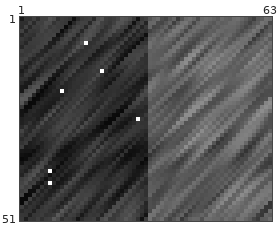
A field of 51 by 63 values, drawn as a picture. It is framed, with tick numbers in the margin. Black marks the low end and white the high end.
Six lone cells stand out, each far higher than its neighbours. The grain runs diagonally up to the right. Overall the values sit about 30% of the way up the scale. The right part is higher, past a seam about 50% of the way across.
